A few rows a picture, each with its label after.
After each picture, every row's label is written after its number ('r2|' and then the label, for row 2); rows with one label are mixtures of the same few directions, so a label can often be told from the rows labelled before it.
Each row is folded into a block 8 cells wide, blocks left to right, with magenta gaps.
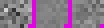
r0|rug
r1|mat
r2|mat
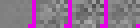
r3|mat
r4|mat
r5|mat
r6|mat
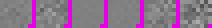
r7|rug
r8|rug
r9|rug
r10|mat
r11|mat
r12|mat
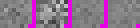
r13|rug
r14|mat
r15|rug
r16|mat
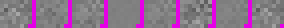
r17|rug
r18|rug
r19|mat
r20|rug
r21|mat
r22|mat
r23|mat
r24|rug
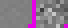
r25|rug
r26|rug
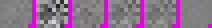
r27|mat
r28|mat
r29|rug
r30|mat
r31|mat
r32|rug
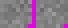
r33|mat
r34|rug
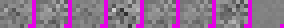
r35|rug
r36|mat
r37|rug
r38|rug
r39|mat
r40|mat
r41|mat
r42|mat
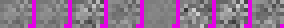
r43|mat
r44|mat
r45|mat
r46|mat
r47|mat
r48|rug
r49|mat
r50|mat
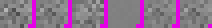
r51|rug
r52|rug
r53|mat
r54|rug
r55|rug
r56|rug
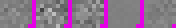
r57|rug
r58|rug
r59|mat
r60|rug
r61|mat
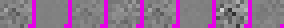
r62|rug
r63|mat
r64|rug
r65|mat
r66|rug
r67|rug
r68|rug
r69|mat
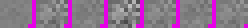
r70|rug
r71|mat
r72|mat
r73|mat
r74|mat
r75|mat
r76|mat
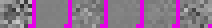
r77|mat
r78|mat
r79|rug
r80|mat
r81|mat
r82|rug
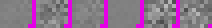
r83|mat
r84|mat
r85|mat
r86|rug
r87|mat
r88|rug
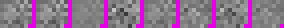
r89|mat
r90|mat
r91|mat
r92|rug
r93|mat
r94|rug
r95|rug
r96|rug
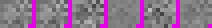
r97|mat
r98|mat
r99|mat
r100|rug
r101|rug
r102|mat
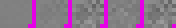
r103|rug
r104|mat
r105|mat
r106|rug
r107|mat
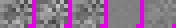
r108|mat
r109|mat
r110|mat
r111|rug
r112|mat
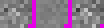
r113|rug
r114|mat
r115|rug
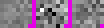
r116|mat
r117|rug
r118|mat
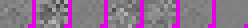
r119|rug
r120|mat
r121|mat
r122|rug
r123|mat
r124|rug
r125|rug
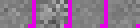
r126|rug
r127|mat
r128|rug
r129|mat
